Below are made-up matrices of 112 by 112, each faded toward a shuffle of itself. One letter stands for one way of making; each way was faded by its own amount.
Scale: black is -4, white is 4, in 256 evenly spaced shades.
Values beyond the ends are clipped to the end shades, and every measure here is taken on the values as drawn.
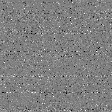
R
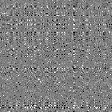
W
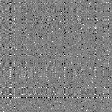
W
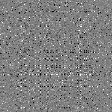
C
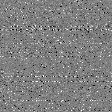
R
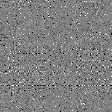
C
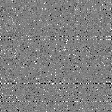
C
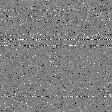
R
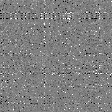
C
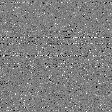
R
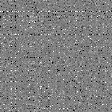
C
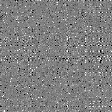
C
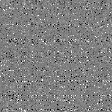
C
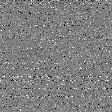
R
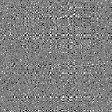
W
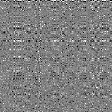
W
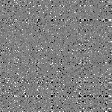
C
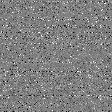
R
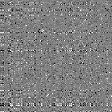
W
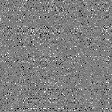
C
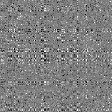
W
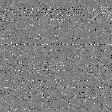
R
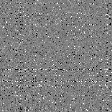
C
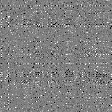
C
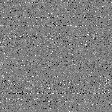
R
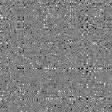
C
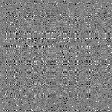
W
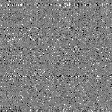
C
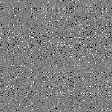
C
